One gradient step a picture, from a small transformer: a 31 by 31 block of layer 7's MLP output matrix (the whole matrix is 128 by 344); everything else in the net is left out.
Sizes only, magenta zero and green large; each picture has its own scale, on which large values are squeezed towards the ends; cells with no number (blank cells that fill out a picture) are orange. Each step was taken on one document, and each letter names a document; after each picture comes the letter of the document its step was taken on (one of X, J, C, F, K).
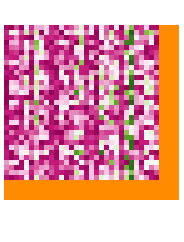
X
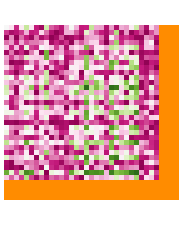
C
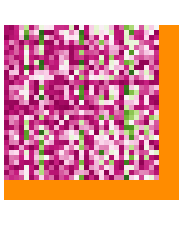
X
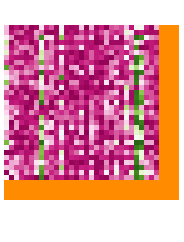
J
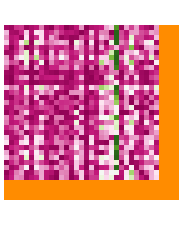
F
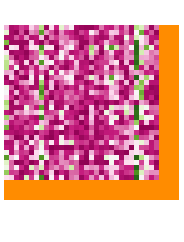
J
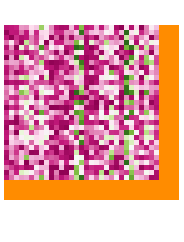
X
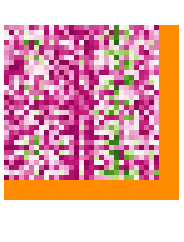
C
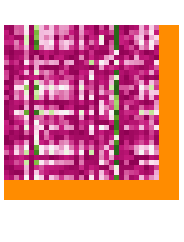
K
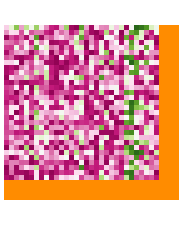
X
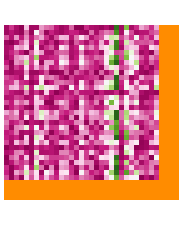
F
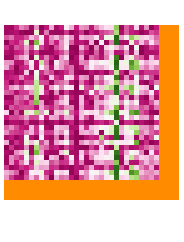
C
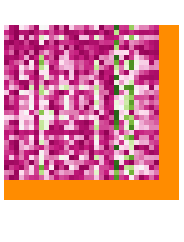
C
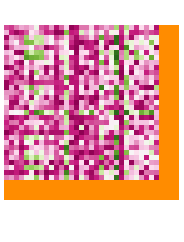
F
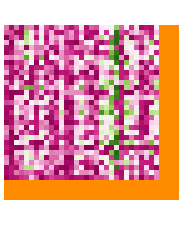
F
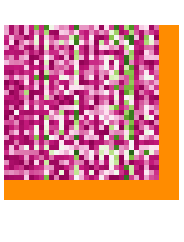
X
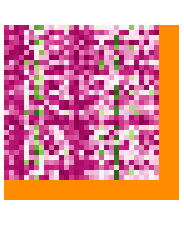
C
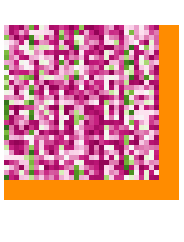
X
